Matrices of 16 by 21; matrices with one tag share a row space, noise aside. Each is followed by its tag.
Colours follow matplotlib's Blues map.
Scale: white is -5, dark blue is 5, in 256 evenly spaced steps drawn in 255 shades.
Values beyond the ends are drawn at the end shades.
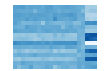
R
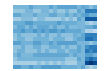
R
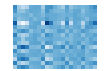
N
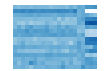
R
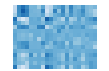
N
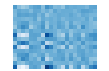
N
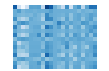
N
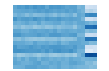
R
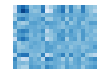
N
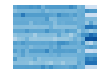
R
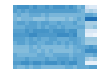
R
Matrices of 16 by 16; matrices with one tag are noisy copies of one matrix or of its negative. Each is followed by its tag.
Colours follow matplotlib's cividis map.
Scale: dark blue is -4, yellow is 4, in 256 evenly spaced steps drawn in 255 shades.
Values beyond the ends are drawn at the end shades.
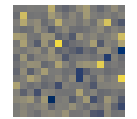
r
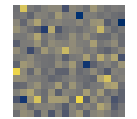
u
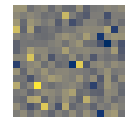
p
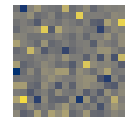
u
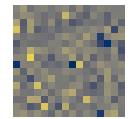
p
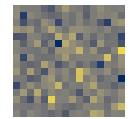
r
